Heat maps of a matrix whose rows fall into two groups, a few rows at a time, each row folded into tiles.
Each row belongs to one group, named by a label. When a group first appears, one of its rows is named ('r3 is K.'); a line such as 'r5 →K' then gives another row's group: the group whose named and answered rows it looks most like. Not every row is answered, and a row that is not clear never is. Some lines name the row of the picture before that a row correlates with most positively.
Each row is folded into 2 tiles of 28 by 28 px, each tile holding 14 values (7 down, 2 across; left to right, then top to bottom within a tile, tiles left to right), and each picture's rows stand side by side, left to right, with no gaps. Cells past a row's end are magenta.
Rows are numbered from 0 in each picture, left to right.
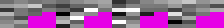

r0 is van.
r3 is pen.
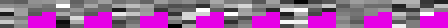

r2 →van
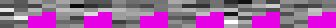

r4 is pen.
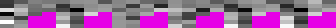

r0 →pen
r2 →van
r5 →pen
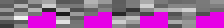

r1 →pen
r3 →pen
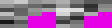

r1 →van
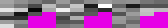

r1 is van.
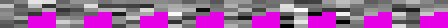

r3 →van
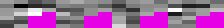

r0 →van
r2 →pen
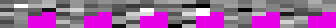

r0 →van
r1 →pen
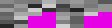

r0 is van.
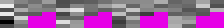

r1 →pen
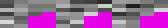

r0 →pen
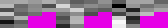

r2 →pen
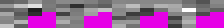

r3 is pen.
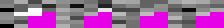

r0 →van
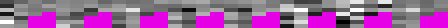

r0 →pen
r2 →pen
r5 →pen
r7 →pen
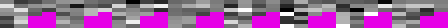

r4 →pen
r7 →van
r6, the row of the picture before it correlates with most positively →4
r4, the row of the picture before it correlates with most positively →7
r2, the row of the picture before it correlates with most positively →5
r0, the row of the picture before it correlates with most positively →5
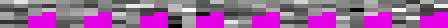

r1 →van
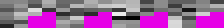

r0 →van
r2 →van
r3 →pen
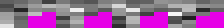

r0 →pen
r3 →van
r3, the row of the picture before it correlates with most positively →2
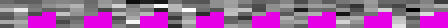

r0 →pen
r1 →van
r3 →pen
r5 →pen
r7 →pen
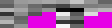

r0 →pen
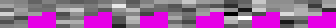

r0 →van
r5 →van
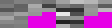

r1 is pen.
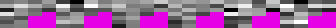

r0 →van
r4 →van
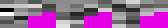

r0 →van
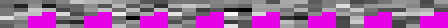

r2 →van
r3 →van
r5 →van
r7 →van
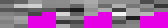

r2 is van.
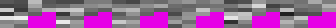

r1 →pen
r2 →pen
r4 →van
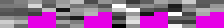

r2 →pen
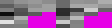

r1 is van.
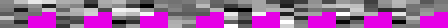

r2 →van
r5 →pen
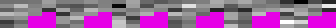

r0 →van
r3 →van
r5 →pen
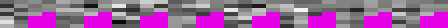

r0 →pen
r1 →van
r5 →pen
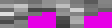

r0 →van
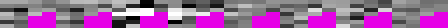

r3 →van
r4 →van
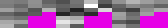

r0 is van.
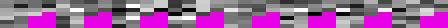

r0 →van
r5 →pen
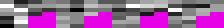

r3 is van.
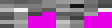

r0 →pen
